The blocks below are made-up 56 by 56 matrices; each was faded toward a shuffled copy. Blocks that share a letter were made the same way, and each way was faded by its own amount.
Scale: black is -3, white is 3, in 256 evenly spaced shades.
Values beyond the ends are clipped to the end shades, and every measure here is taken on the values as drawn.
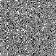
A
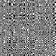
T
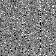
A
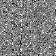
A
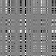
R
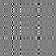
R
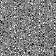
A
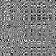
T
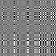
R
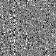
A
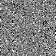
A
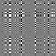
R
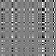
R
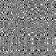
T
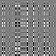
R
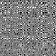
T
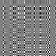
R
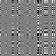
R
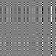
R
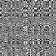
T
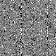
A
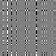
R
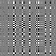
R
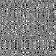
T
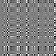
R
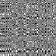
T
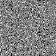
A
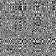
T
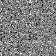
A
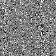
A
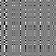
R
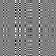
R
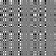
R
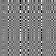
R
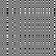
R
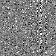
A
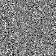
A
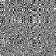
T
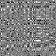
T
